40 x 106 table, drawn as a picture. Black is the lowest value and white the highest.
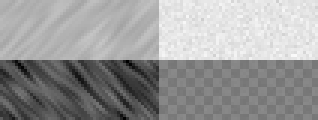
It is made of 2 by 2 panels. Panel 1,1: high, slanting up to the right, faint in contrast. Panel 1,2: very high, fine-grained, faint in contrast. Panel 2,1: low, slanting down to the right. Panel 2,2: middling, checkered, faint in contrast.
